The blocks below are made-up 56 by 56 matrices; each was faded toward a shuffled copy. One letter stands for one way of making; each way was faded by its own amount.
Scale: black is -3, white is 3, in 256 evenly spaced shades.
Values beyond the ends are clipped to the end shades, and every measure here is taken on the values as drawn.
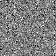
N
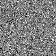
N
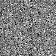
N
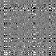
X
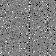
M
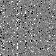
M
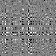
X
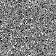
N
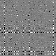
X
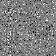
M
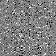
M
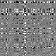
X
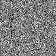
N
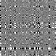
X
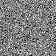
N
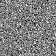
N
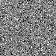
N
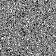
N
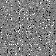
M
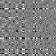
X
